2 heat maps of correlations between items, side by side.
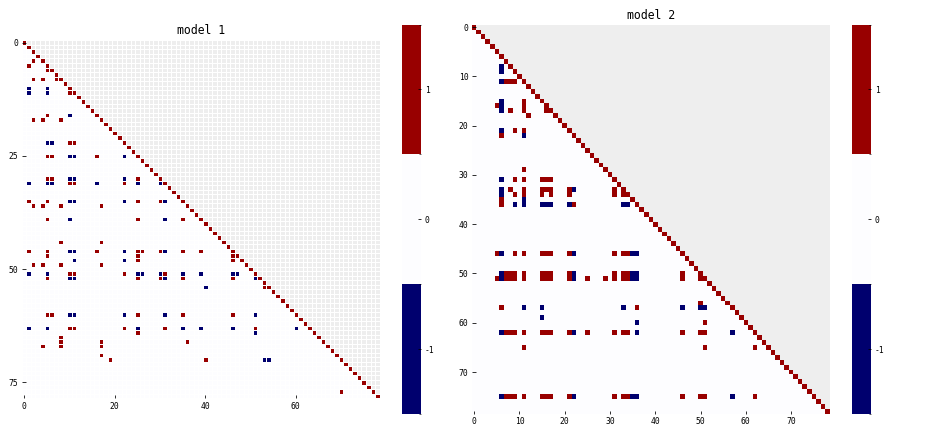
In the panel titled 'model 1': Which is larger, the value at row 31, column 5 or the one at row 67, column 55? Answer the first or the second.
the second
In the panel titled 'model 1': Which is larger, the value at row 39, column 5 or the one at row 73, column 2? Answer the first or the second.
the first
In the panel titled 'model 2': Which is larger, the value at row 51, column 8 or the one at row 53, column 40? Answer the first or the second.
the first
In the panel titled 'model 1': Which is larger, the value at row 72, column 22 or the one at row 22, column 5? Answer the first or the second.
the first
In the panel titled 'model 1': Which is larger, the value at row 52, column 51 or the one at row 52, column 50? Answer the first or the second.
the second
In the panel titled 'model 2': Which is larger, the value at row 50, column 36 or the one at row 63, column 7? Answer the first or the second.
the second
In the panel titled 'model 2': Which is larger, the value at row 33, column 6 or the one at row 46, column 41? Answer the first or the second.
the second
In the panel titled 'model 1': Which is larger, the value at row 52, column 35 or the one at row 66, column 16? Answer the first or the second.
the first
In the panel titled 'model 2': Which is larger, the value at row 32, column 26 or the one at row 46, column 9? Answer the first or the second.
the second
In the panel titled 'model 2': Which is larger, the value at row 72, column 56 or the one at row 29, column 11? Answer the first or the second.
the second
